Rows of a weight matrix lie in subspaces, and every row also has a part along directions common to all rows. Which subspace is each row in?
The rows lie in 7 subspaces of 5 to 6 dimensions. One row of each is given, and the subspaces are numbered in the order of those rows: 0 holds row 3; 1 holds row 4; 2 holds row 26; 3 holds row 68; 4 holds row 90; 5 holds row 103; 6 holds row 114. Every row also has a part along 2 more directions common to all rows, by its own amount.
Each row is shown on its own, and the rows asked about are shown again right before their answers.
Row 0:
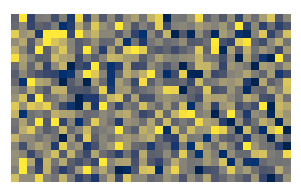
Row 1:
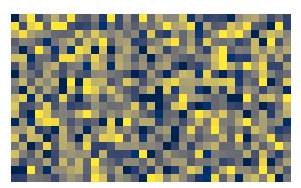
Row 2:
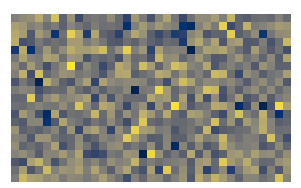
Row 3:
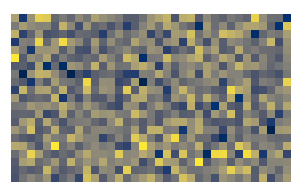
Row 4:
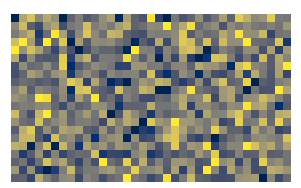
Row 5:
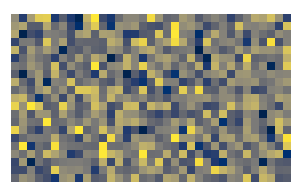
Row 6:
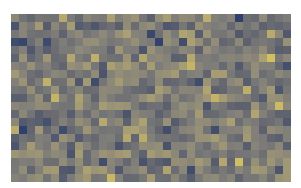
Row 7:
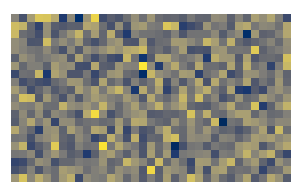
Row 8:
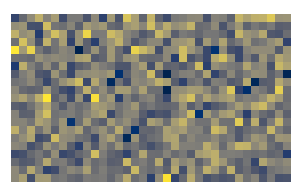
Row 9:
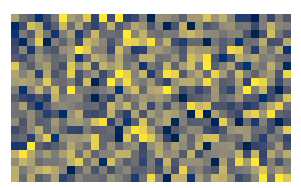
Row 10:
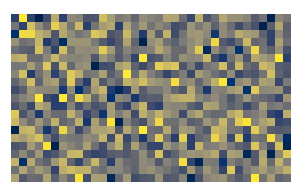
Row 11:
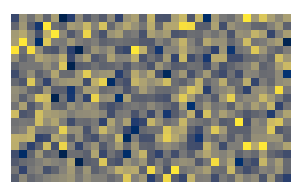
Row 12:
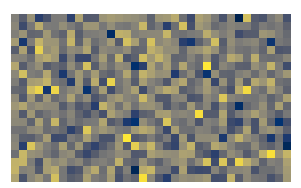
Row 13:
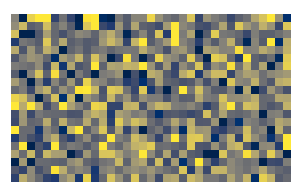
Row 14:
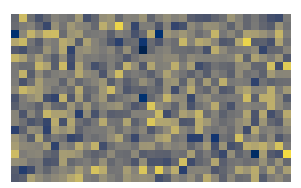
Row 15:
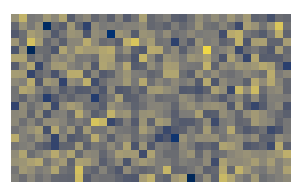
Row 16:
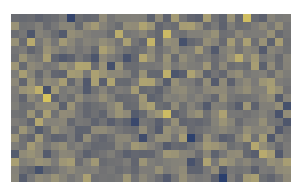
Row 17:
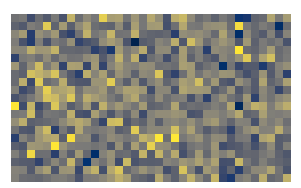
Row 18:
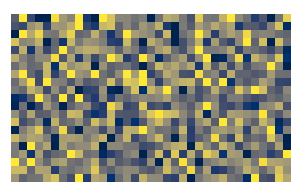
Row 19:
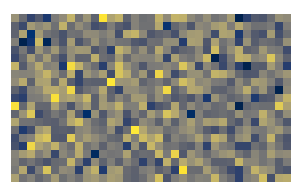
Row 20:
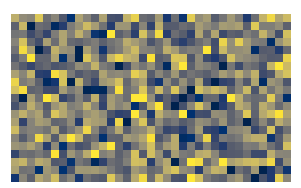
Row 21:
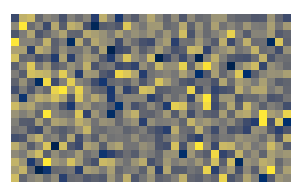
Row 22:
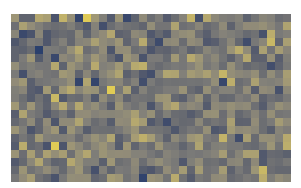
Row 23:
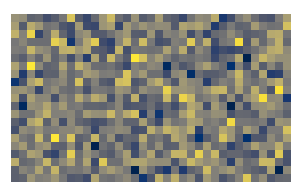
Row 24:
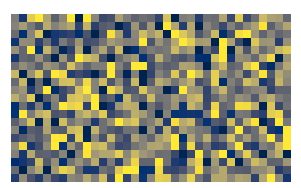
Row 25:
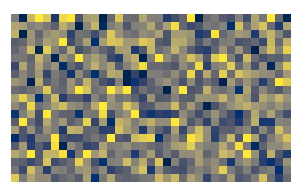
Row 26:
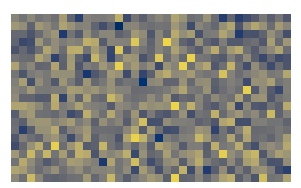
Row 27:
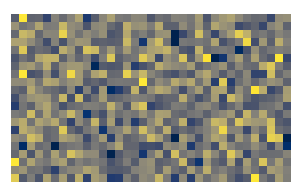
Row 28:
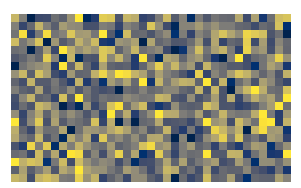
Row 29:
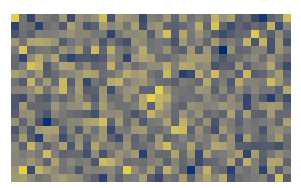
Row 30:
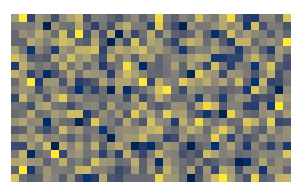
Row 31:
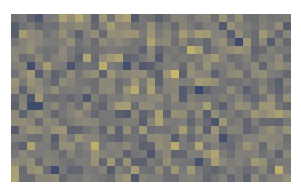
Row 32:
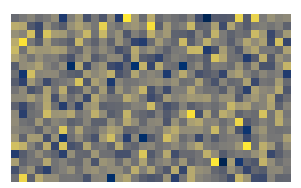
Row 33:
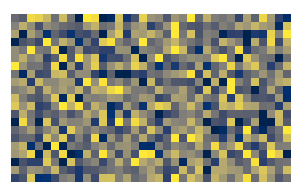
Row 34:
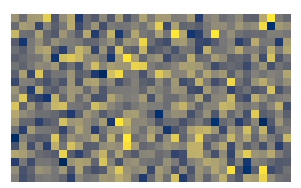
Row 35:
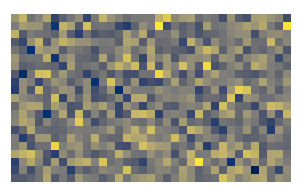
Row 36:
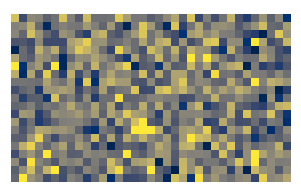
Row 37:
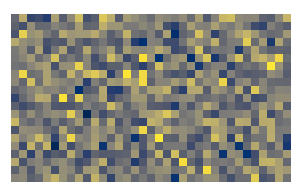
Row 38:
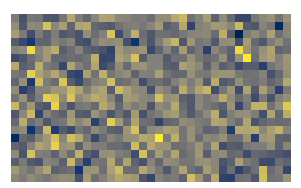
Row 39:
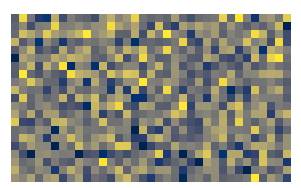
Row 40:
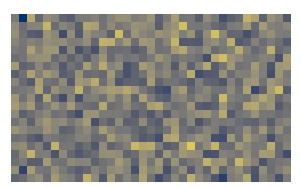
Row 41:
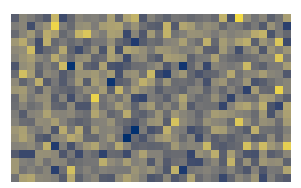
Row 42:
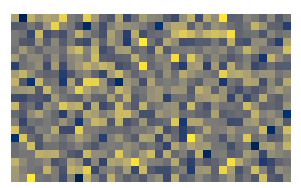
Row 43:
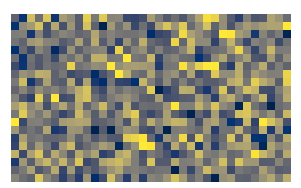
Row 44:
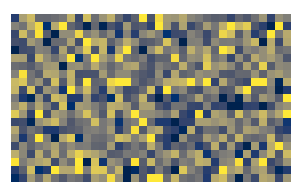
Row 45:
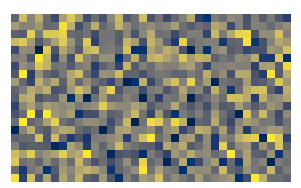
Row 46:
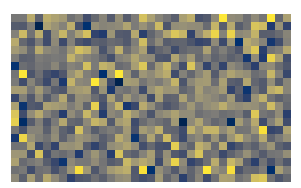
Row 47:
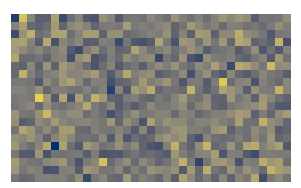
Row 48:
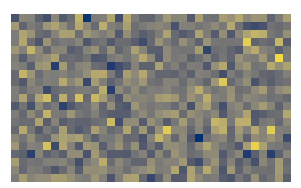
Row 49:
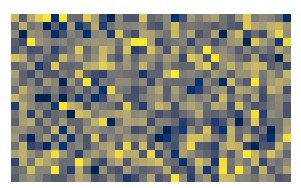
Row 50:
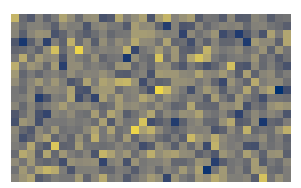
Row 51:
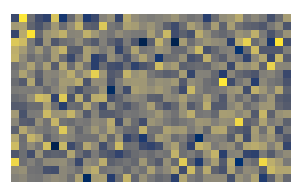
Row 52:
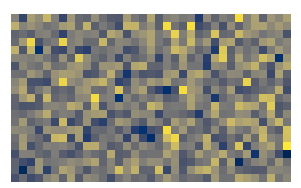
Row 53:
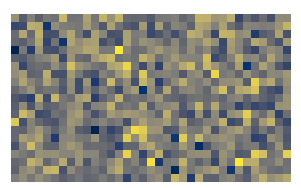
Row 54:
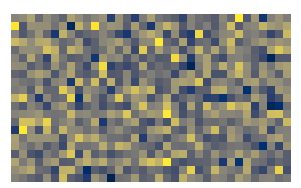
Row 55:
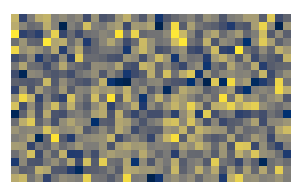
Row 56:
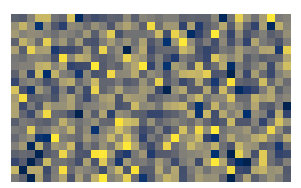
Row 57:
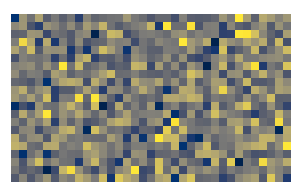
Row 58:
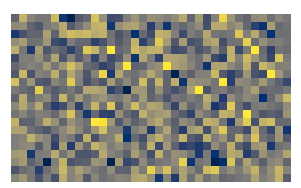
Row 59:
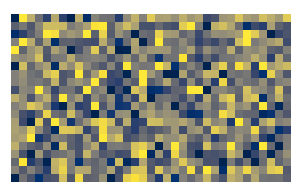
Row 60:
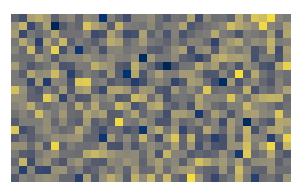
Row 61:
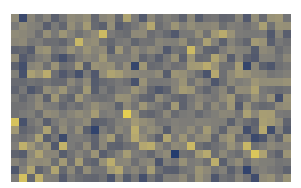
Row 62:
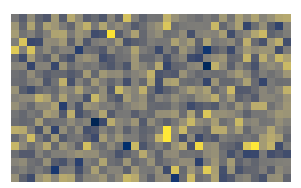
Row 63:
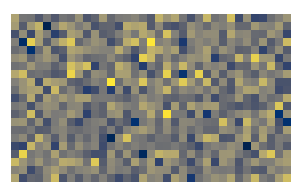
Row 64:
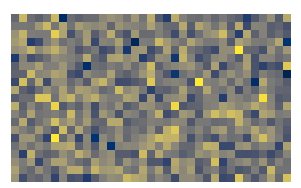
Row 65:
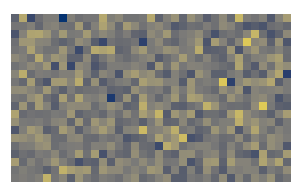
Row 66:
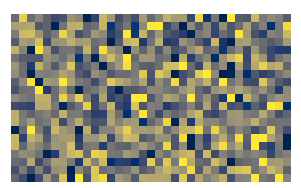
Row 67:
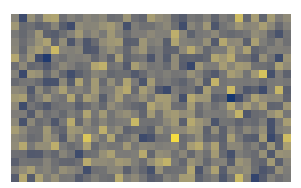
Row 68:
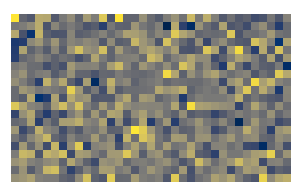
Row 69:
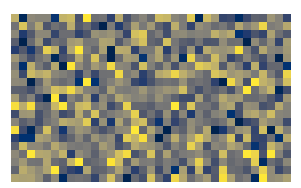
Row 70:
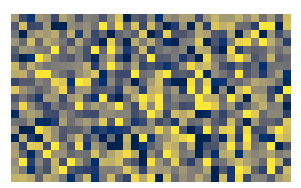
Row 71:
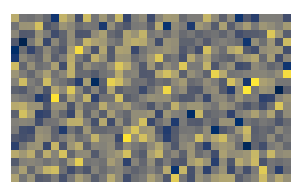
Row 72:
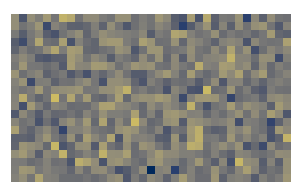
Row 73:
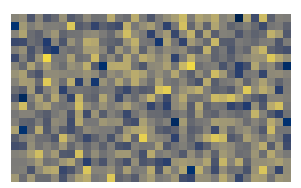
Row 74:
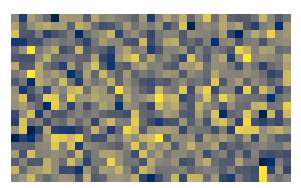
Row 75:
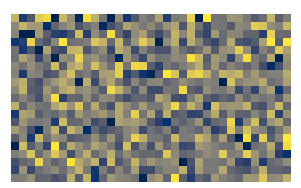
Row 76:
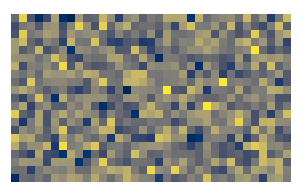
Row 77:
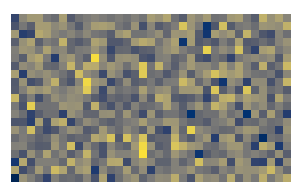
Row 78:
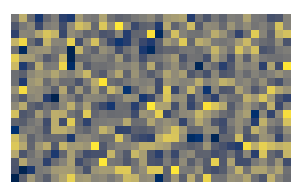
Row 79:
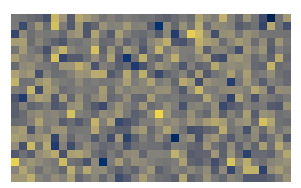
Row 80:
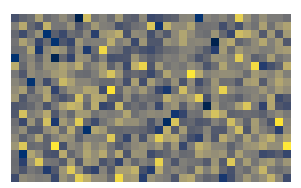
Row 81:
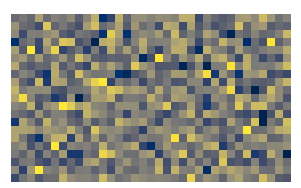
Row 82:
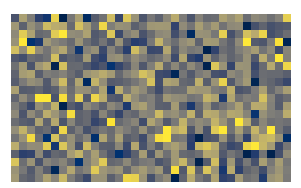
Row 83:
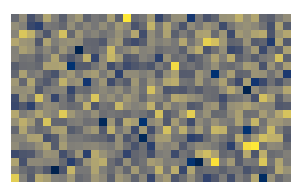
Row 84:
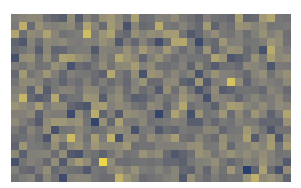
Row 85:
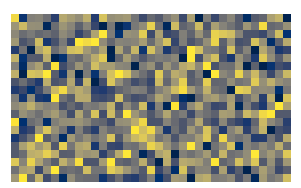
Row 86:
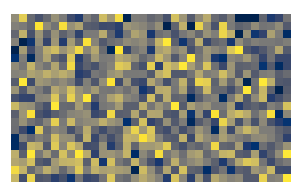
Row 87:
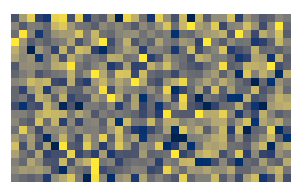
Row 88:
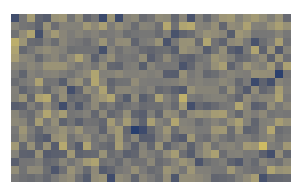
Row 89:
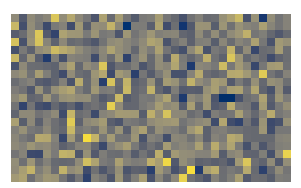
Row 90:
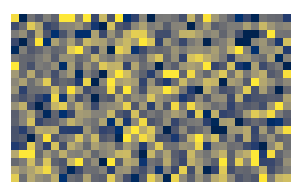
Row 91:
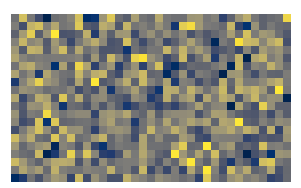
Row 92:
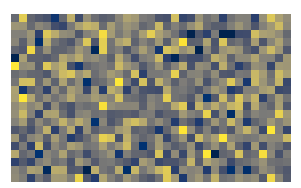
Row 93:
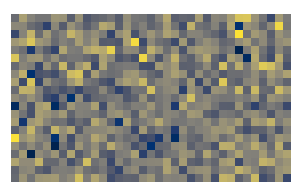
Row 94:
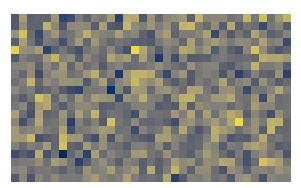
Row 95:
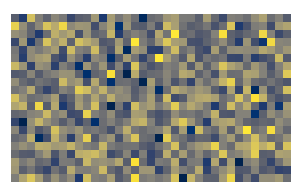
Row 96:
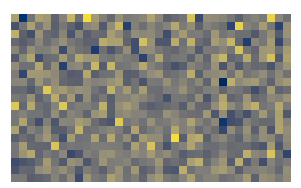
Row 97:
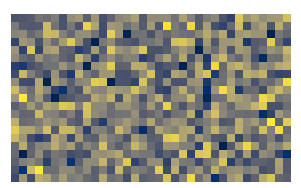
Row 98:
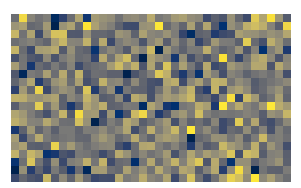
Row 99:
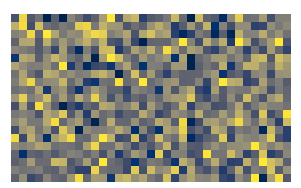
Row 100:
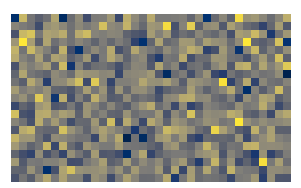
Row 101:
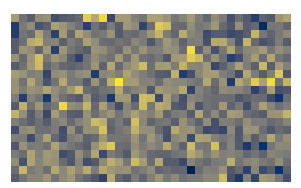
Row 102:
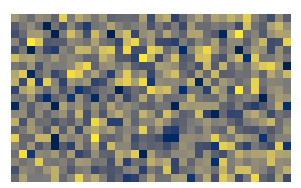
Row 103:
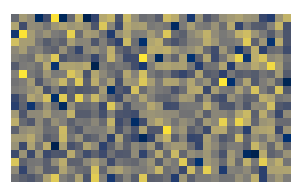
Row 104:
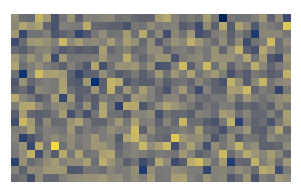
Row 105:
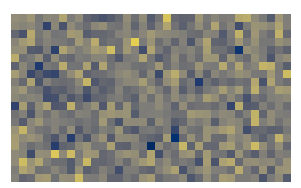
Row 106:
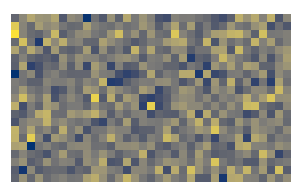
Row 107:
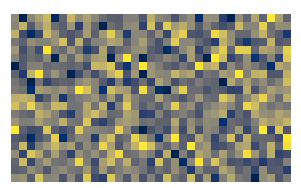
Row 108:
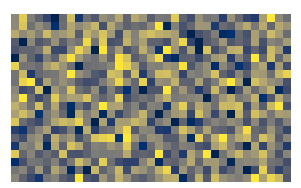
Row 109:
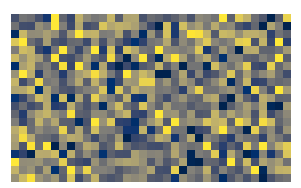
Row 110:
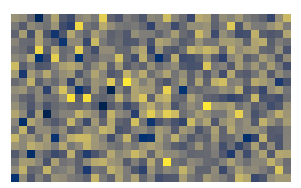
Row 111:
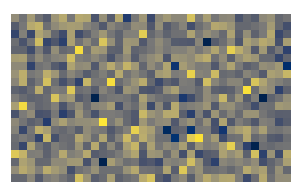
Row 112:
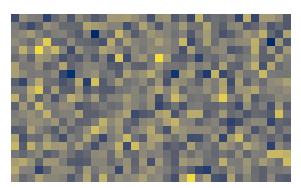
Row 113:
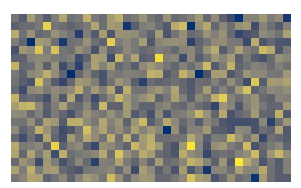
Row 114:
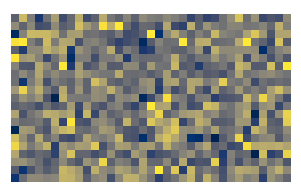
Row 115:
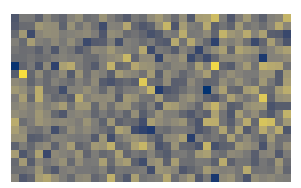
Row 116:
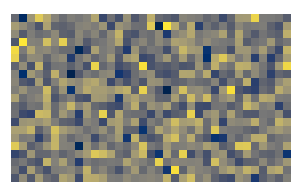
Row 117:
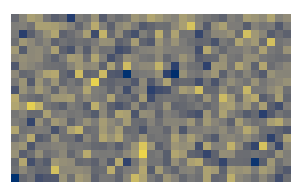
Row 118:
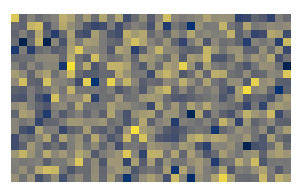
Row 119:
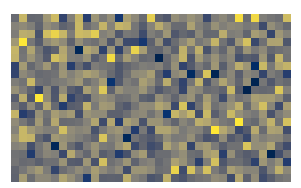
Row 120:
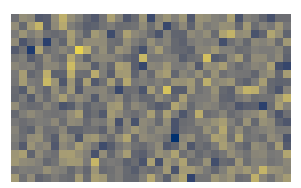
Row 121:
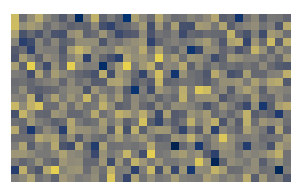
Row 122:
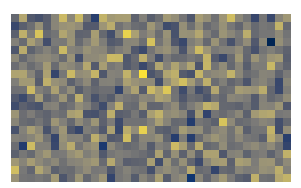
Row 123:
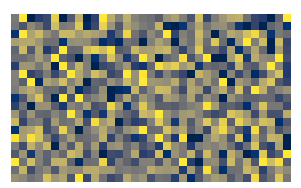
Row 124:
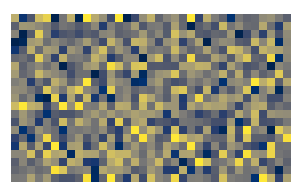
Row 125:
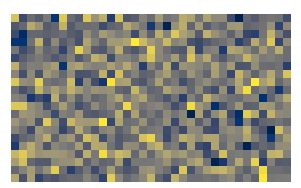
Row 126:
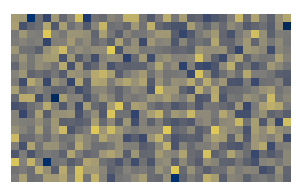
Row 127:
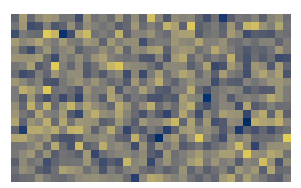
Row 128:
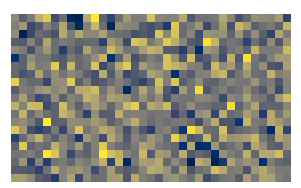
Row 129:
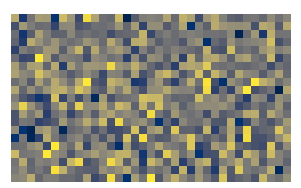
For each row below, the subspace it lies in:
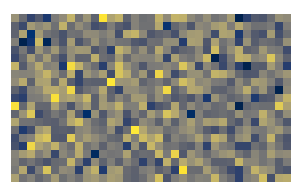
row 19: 2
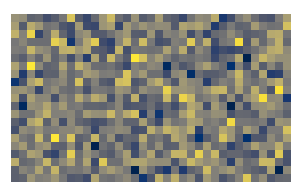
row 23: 4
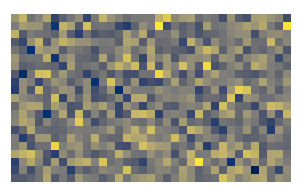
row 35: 0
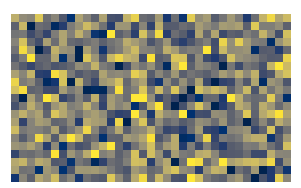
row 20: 3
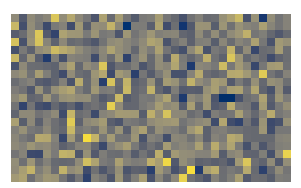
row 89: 6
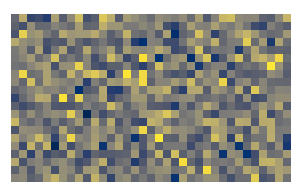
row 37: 2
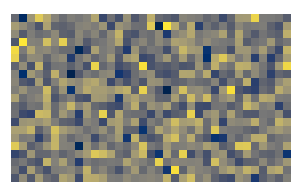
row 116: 0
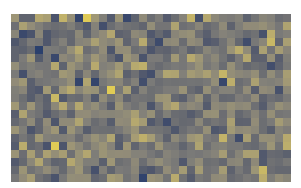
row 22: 5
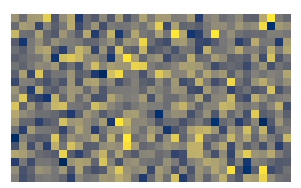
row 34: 0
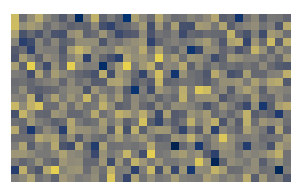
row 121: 4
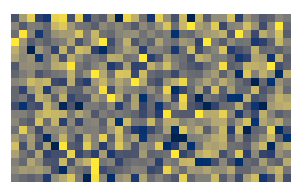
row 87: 3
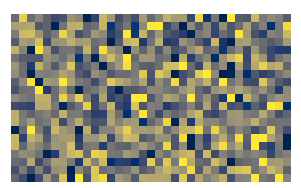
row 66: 0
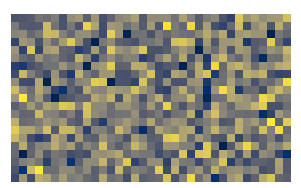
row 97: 1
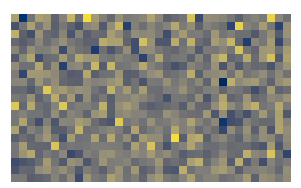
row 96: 2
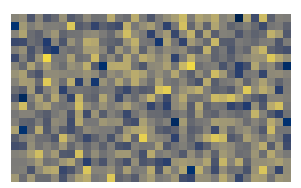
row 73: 6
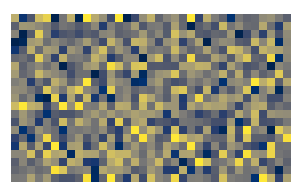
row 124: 3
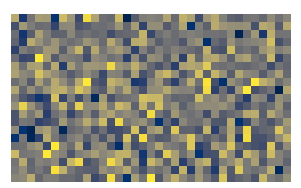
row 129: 3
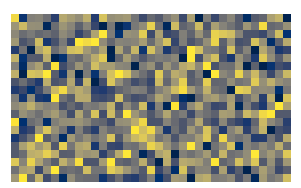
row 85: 1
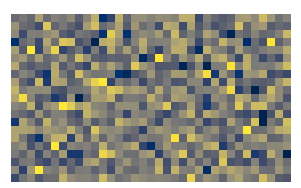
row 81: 1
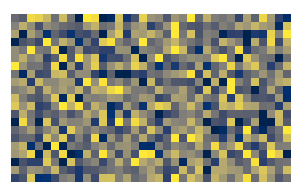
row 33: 1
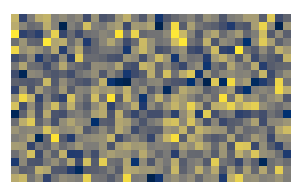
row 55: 3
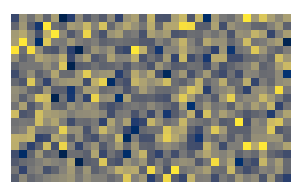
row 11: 6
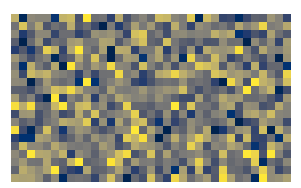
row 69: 1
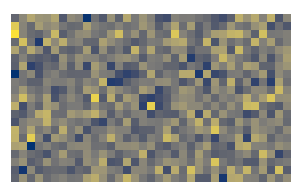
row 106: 3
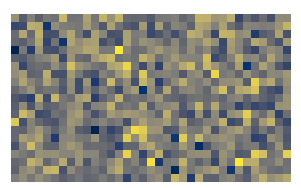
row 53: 1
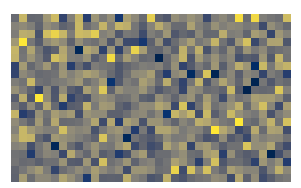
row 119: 5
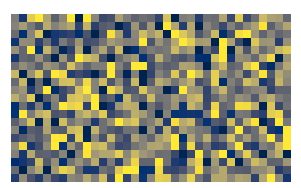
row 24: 5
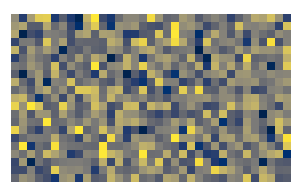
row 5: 4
